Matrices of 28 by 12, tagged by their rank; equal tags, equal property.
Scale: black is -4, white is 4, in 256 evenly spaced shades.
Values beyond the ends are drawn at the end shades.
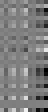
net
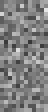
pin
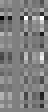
net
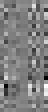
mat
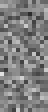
pin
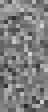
pin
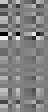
net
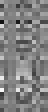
mat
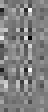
mat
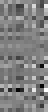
mat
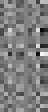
mat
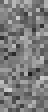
pin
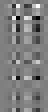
net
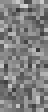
pin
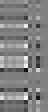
net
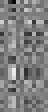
mat
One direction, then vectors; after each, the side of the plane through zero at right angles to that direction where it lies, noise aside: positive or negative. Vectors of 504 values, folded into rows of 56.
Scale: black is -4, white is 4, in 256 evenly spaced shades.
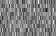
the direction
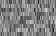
negative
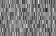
positive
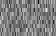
negative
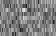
negative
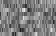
negative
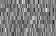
negative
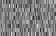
negative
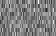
positive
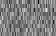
negative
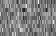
positive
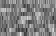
positive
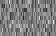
positive
